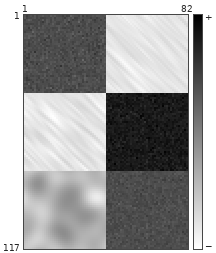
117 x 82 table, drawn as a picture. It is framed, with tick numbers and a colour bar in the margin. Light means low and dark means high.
It is made of 3 by 2 panels. Panel 1,1: high, fine-grained, faint in contrast. Panel 1,2: very low, slanting down to the right, faint in contrast. Panel 2,1: very low, slanting down to the right, faint in contrast. Panel 2,2: very high, fine-grained, faint in contrast. Panel 3,1: low, smooth. Panel 3,2: high, fine-grained, faint in contrast.
